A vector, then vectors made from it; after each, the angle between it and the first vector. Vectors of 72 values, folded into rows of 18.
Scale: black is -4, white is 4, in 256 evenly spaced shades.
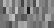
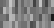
orthogonal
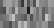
nearly parallel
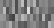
nearly opposite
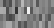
nearly opposite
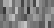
nearly parallel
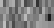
partly opposed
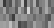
nearly opposite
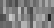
orthogonal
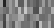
orthogonal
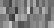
nearly opposite
